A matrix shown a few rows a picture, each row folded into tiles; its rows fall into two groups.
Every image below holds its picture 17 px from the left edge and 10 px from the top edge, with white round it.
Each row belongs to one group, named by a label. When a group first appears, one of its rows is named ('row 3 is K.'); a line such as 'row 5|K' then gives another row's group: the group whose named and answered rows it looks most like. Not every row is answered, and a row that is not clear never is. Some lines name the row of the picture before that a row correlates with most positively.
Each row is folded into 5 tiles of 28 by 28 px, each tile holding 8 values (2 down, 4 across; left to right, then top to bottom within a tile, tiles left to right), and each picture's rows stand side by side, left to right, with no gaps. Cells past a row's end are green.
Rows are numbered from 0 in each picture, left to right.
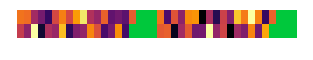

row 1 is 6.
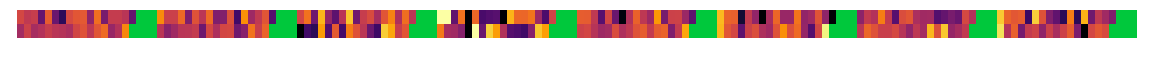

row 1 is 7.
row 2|7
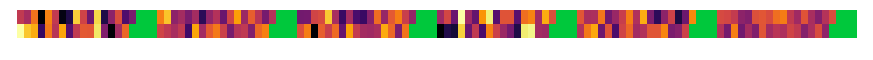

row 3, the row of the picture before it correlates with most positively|2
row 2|6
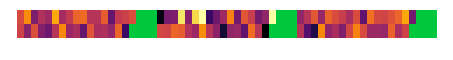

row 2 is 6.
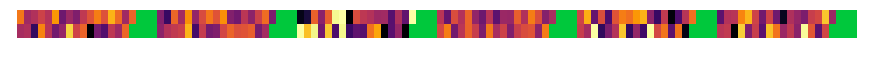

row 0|6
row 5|6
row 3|6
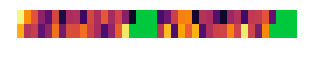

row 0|7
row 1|6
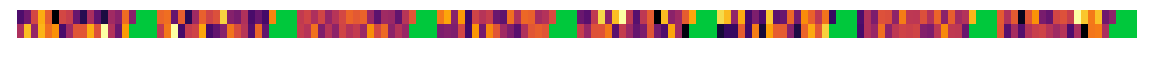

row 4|7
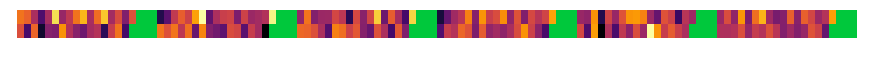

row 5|7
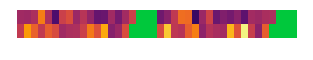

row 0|6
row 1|6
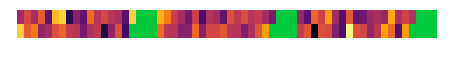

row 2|6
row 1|7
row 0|7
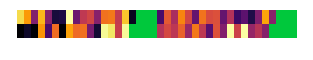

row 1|6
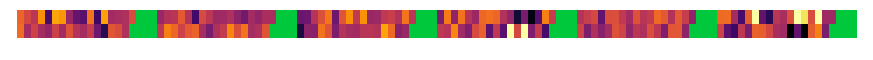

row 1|6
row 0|7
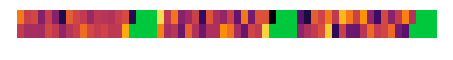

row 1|7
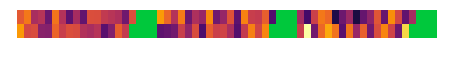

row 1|7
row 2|6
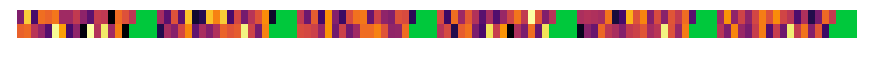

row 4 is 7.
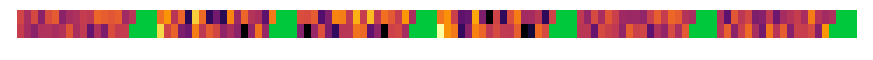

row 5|6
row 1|7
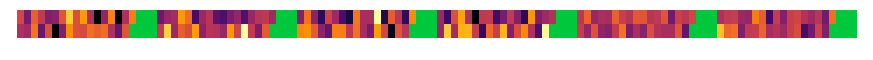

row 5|7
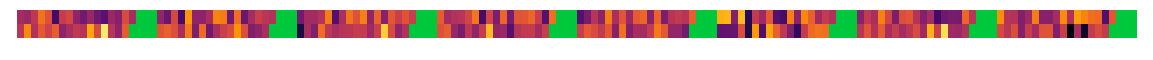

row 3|6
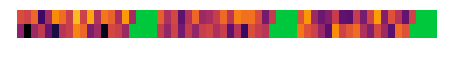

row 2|7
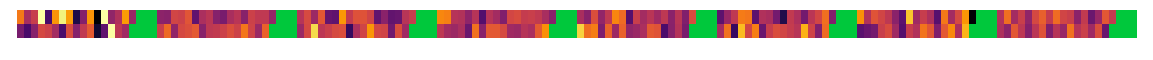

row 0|7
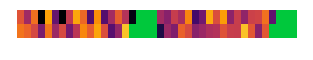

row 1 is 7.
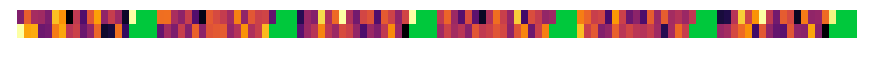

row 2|7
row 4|7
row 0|7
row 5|7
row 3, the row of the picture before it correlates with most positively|0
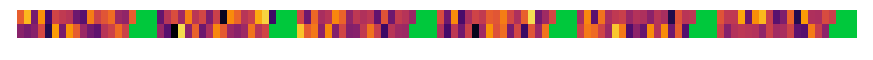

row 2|7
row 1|6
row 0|7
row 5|7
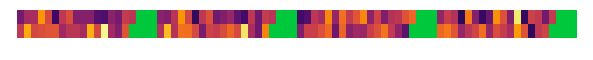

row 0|6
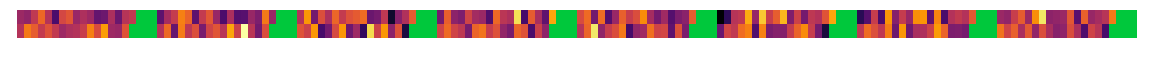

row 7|7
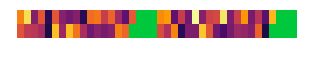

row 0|7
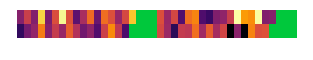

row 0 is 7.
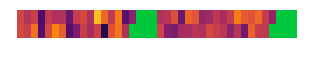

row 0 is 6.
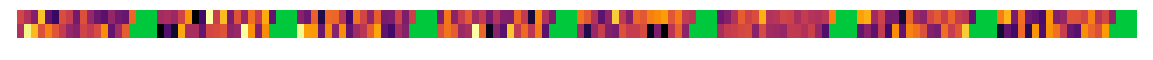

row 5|7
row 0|6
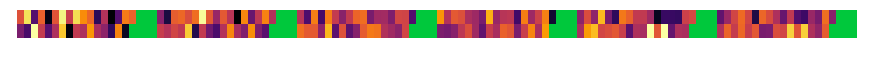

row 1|7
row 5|6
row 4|6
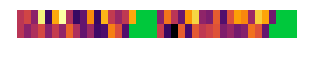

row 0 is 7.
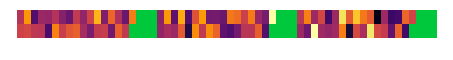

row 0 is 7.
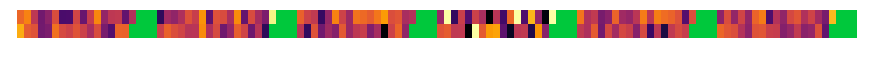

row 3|7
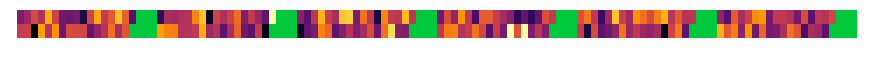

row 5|7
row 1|7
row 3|6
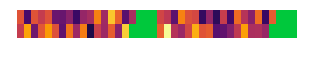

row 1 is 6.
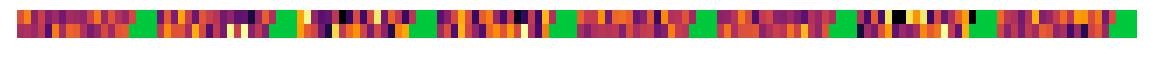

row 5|6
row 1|6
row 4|7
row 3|6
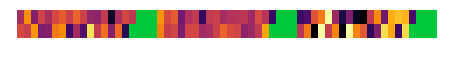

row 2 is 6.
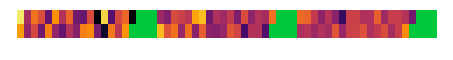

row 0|7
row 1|7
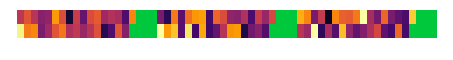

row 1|7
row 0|7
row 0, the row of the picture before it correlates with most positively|1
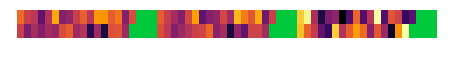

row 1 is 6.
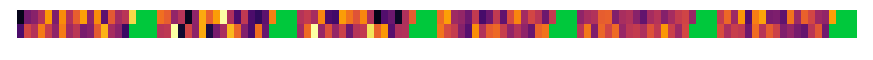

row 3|7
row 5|7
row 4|6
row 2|6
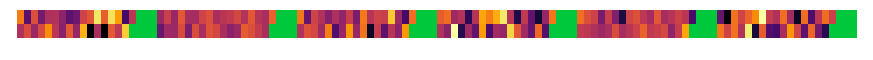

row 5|7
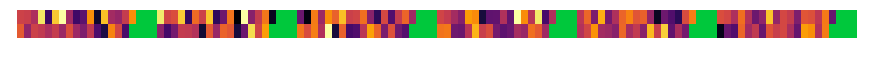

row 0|7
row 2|7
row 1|7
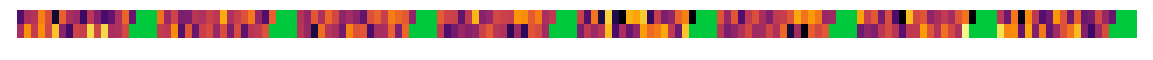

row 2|6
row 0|6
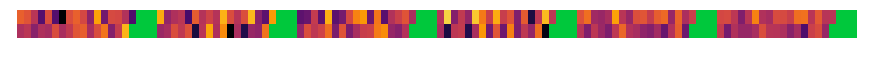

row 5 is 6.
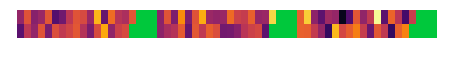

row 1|7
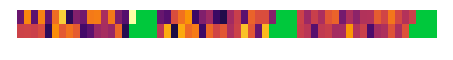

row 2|6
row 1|6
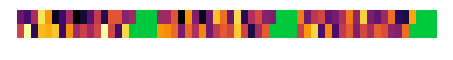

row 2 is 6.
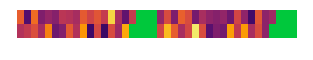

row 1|6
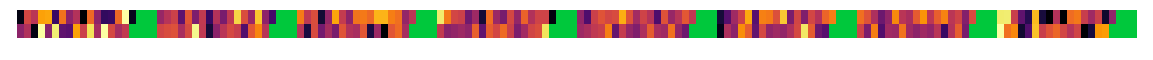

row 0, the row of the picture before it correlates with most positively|1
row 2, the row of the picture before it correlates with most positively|0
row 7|7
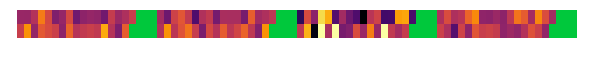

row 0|6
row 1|6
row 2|6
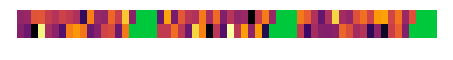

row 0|6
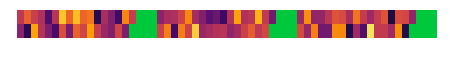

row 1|6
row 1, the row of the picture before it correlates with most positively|0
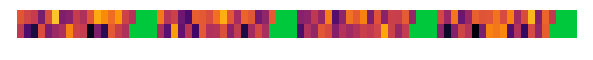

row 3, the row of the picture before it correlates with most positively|0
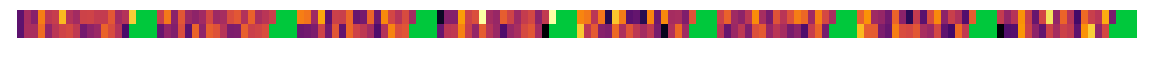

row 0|7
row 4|7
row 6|7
